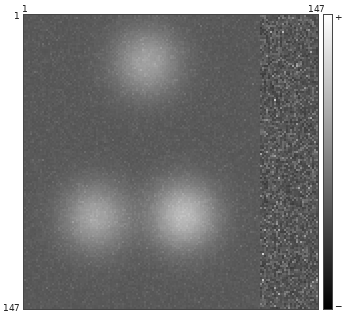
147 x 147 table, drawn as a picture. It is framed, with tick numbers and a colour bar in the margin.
Three bumps rise from the field. The values are skewed, with a long tail toward high values. A vertical seam about 80% of the way across splits the table, and the left part is calmer. No row or column stands out.
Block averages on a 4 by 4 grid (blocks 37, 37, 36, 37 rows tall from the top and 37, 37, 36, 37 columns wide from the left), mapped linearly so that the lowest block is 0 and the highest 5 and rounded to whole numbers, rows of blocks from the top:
0510 | 0100 | 3550 | 1110
